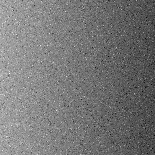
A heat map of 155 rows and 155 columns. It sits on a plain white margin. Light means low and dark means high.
The field climbs toward the right. The values follow a bell shape. Fine speckle covers the field. No single row or column stands out from its neighbours. There are no regular stripes.
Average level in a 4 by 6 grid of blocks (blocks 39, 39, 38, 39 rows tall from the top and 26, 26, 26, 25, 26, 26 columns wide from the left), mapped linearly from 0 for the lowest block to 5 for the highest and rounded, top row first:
012345
012345
012345
012345
